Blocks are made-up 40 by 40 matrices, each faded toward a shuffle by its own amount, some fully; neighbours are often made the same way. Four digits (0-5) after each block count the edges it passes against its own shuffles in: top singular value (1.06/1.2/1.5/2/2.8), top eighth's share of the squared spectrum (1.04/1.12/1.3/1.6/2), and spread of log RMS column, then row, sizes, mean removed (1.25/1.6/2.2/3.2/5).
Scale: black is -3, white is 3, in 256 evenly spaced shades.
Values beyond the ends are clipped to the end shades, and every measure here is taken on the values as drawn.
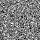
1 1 0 0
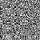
3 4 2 2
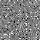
3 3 1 1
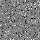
2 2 0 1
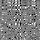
4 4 2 2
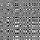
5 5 3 4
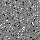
0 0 0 0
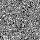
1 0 0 0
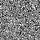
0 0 0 0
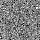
0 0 0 0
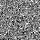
0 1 0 0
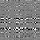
4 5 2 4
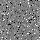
0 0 0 0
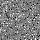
0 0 0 0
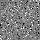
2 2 0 0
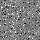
1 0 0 0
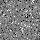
0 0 0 0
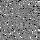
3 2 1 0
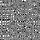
3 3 2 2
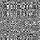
4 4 2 3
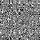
3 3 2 1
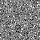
0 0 0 0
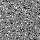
0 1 0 0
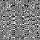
4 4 2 2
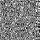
3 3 1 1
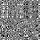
4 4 2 2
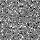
2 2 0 0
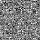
3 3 1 1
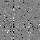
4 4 1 1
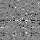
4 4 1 2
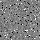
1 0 0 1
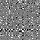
3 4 2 2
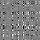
4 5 3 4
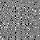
3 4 2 2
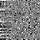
3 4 2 2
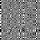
4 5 3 2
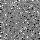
2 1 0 0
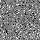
2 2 0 1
